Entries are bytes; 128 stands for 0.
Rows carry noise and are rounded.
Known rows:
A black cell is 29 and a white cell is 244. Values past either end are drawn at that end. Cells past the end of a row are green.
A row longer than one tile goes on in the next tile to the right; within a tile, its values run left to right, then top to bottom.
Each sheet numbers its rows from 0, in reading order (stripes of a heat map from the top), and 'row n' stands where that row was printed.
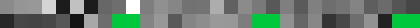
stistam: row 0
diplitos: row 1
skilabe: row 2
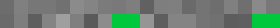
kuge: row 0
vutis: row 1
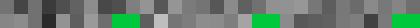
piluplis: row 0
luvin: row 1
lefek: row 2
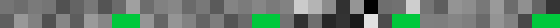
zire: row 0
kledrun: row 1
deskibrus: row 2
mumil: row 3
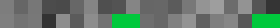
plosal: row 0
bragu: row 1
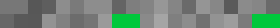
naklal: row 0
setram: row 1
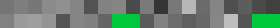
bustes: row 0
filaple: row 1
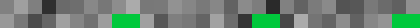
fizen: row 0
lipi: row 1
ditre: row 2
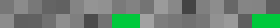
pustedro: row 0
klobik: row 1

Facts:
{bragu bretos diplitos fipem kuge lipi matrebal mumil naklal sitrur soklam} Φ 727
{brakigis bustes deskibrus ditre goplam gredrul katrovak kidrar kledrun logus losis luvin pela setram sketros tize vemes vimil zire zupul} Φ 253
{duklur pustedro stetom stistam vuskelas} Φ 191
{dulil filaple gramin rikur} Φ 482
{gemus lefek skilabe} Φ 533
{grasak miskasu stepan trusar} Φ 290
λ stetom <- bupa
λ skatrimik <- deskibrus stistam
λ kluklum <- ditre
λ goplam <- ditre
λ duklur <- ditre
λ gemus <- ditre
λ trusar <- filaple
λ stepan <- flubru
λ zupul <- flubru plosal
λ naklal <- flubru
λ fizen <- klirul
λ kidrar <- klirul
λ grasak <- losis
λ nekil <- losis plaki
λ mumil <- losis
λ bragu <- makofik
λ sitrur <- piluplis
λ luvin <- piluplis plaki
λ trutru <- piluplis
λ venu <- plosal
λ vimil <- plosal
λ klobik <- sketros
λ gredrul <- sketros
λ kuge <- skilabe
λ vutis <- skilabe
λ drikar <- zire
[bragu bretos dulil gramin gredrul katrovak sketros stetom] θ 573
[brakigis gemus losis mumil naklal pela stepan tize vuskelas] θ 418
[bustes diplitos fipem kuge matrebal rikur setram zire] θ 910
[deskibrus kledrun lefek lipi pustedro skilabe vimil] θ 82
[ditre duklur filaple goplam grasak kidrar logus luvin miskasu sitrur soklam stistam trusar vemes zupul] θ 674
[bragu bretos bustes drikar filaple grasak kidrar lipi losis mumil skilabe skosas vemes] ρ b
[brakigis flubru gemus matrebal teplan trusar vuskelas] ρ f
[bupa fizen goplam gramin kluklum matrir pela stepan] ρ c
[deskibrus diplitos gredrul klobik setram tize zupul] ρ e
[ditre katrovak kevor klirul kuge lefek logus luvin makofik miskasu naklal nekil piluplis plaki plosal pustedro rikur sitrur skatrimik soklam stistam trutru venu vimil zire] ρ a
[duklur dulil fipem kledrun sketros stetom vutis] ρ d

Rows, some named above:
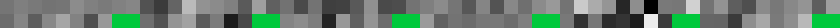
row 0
kuge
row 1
matrebal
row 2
piluplis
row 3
vimil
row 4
deskibrus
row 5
gramin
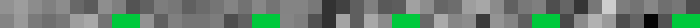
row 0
gredrul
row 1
vutis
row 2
bupa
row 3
grasak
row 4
trusar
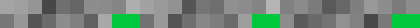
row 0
stepan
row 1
stepan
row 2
pustedro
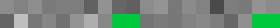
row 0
zupul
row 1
katrovak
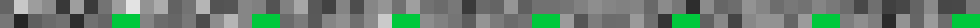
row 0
skatrimik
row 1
tize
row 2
pela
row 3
nekil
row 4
lipi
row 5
sitrur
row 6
piluplis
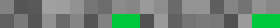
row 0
duklur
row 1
miskasu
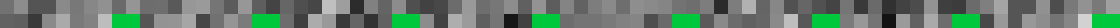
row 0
gramin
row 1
kidrar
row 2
brakigis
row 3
teplan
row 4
stetom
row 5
filaple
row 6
plaki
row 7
goplam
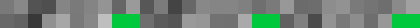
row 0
gramin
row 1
rikur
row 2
soklam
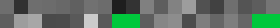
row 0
losis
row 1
sketros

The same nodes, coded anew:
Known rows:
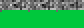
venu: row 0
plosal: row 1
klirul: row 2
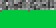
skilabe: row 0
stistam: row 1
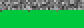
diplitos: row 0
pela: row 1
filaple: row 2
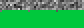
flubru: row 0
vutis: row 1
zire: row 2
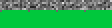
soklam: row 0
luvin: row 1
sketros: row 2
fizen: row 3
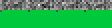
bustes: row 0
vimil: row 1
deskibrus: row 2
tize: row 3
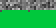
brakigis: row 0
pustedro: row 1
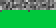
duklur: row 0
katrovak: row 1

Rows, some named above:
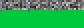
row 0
stistam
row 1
sitrur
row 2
flubru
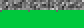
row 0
lipi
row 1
soklam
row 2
kledrun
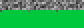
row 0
rikur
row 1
fipem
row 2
klobik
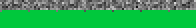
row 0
grasak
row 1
trusar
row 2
filaple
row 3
kuge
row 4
goplam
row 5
setram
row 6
skilabe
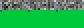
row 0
mumil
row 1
ditre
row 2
setram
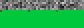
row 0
pustedro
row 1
diplitos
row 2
losis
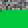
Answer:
matrebal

